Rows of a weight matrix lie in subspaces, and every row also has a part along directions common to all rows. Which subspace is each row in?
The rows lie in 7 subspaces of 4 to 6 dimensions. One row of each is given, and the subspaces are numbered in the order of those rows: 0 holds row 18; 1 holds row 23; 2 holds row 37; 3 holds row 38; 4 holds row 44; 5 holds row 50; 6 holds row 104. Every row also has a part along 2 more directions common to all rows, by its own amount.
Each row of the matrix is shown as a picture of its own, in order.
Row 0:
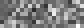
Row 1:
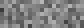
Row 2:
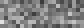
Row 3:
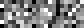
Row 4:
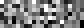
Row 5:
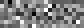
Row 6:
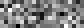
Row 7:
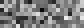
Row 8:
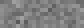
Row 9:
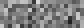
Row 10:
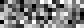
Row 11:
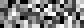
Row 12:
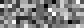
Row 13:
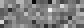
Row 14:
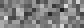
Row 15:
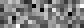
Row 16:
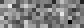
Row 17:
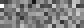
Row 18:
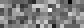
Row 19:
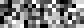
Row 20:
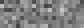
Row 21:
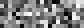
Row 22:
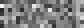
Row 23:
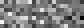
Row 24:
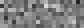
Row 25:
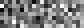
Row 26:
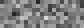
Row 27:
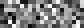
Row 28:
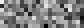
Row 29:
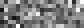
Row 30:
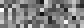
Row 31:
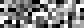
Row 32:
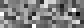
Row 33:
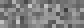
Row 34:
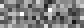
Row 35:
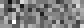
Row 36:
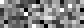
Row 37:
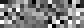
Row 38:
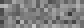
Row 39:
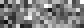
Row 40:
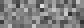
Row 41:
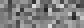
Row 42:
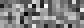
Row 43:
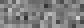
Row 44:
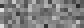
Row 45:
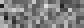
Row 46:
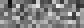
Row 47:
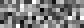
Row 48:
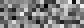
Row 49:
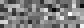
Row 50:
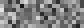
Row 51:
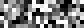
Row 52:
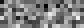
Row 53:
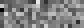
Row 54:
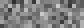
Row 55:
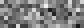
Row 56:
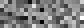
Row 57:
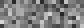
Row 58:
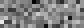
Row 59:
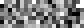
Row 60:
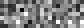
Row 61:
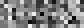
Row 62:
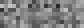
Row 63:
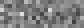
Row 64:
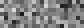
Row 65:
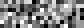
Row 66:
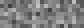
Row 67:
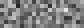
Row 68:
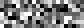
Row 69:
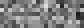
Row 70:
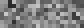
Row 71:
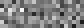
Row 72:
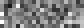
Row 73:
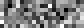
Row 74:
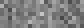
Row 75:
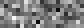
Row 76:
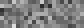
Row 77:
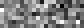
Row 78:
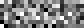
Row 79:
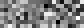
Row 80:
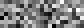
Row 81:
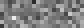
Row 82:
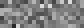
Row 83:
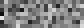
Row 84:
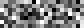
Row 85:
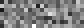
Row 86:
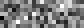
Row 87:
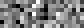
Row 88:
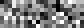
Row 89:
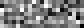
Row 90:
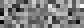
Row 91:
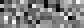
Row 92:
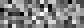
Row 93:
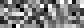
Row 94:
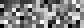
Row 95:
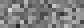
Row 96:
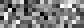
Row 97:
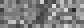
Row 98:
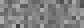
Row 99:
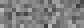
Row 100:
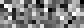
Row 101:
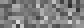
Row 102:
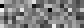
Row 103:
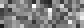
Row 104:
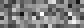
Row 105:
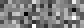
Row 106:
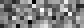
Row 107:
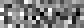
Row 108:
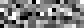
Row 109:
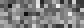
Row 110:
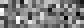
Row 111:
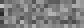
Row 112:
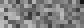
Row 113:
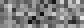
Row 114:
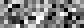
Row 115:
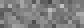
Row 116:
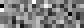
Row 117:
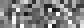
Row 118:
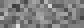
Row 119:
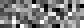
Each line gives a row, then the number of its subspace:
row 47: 1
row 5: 3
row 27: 5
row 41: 4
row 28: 1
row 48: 0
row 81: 3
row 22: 0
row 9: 3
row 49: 6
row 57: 2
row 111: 3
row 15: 5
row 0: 5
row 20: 5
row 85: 3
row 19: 5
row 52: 2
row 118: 2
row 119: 5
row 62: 4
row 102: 0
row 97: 2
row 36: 1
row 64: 0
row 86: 0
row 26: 3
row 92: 6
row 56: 1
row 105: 4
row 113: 6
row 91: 0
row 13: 1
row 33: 4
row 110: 0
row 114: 2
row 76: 6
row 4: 1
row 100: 6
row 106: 5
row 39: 5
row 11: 3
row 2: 5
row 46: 4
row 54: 0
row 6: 2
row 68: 3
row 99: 4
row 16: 5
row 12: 5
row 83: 2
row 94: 4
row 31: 1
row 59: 2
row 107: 6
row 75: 0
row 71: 2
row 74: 6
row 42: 4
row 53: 4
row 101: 5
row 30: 6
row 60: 2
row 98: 6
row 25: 2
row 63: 6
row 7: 1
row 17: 2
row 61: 6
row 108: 3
